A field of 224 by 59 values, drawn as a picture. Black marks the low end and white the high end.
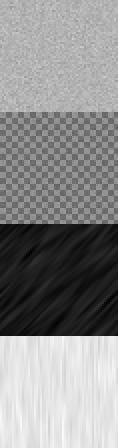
The table splits into 4 rows of 1 panel. Panel 1,1: high, fine-grained, faint in contrast. Panel 2,1: middling, checkered. Panel 3,1: very low, slanting up to the right, faint in contrast. Panel 4,1: very high, streaked downward, faint in contrast.
